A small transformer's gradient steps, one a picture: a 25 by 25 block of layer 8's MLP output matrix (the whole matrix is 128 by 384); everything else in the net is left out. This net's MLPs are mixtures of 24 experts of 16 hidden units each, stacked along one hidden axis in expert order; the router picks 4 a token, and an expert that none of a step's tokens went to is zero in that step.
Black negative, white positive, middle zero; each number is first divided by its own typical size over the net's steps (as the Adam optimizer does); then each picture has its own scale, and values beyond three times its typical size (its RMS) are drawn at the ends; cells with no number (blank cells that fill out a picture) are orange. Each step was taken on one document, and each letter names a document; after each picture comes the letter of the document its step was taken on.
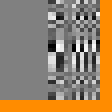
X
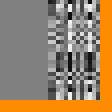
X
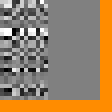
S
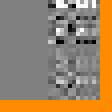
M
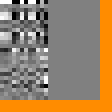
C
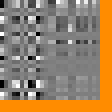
M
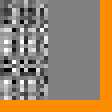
S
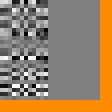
C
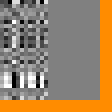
S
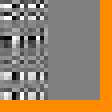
S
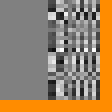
X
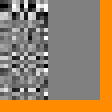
C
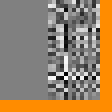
X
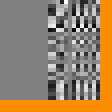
X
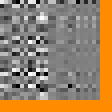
M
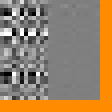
S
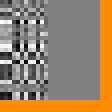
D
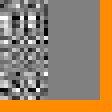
M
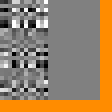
C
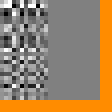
S
